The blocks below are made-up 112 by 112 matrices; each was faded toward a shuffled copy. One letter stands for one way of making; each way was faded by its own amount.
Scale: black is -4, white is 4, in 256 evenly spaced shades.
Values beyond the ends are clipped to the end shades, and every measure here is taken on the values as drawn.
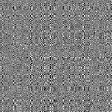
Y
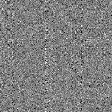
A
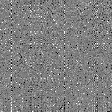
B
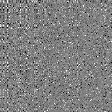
B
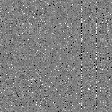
B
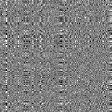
Y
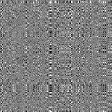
Y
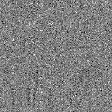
A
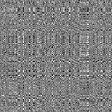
Y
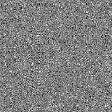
A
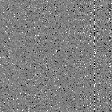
B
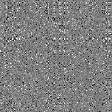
B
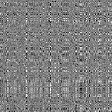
Y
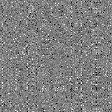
B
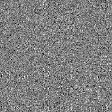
A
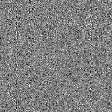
A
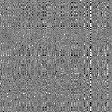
Y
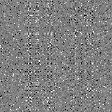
B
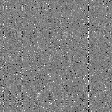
B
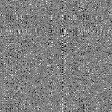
B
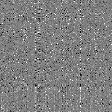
B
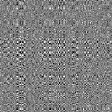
Y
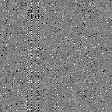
B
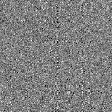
A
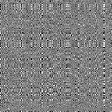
Y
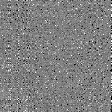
B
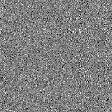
A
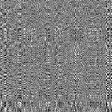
Y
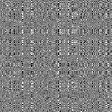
Y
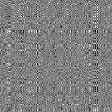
Y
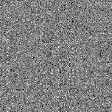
A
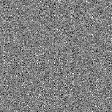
A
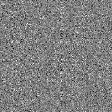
A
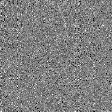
A
